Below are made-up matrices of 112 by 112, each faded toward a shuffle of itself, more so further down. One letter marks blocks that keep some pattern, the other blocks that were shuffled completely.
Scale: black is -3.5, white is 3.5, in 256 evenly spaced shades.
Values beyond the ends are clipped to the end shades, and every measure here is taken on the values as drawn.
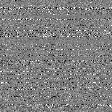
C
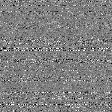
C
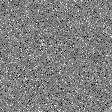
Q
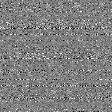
C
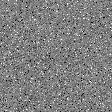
Q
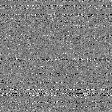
C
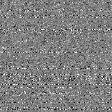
C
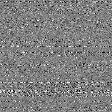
C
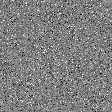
Q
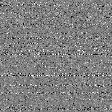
C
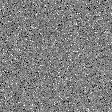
Q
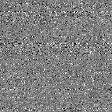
C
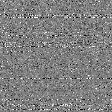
C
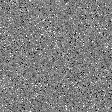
Q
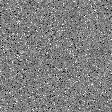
Q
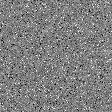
Q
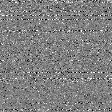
C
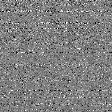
C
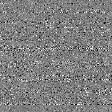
C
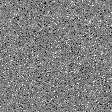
Q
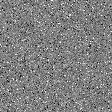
Q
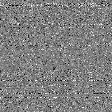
C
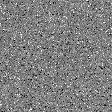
Q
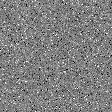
Q
